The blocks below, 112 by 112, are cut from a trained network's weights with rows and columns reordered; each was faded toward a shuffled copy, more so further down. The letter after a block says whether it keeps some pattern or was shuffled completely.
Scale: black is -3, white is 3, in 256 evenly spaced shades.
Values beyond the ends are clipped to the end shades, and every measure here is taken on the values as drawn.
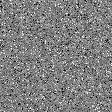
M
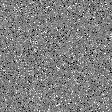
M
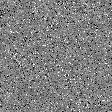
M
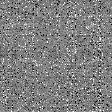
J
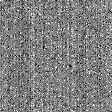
J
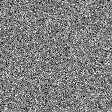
M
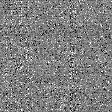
J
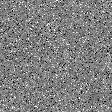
M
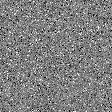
M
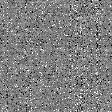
J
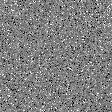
M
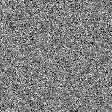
J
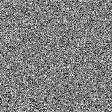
J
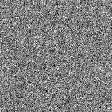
J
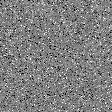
M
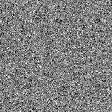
J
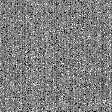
J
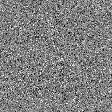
J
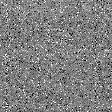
J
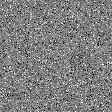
M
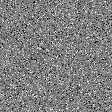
M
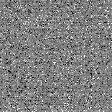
J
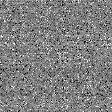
J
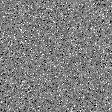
M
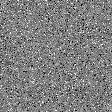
M
